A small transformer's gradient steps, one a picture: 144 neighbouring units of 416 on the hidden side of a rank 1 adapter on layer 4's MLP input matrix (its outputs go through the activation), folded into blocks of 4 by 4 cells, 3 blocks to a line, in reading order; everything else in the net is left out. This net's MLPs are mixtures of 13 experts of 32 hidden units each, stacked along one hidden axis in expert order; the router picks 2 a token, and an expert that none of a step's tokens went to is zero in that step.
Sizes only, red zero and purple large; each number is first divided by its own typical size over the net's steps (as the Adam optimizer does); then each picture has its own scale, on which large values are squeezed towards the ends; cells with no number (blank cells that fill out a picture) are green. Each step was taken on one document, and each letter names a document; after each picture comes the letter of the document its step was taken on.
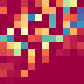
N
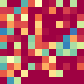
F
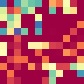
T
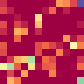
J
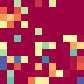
J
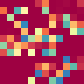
N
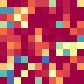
F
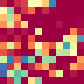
F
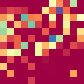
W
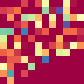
W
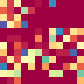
J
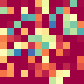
N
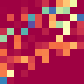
W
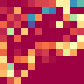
W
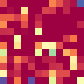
J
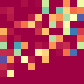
W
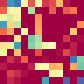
T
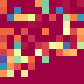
W
